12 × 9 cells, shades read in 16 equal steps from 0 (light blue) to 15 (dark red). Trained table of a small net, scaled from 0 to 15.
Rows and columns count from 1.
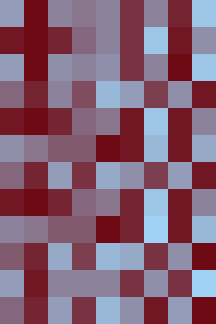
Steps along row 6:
up up same up down down up down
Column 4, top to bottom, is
7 8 6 10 8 9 12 8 9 11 6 12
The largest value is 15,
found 10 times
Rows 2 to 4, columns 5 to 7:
6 12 1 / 5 12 6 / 2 4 11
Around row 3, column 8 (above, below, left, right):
14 5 6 1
